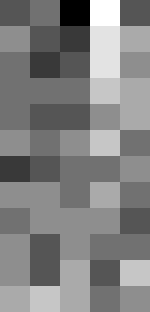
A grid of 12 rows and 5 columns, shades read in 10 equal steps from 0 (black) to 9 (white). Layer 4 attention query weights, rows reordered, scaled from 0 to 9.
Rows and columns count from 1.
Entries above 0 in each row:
4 5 5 5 5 5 5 5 5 5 5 5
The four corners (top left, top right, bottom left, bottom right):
3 3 6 5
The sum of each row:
19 24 22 25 21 25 18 24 22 21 24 28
